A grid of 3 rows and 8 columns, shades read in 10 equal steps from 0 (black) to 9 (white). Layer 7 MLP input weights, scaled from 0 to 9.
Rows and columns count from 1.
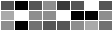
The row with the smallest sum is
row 1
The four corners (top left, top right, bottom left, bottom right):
3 3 5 4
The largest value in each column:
6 9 5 5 9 5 9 5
